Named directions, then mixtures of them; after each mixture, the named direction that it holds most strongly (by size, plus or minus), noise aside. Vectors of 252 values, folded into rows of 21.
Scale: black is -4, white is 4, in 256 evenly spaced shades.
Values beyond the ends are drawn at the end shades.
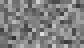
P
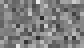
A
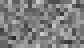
P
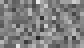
A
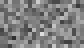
P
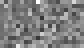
A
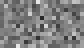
A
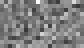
A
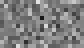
A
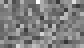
A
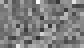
A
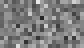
A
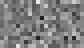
A
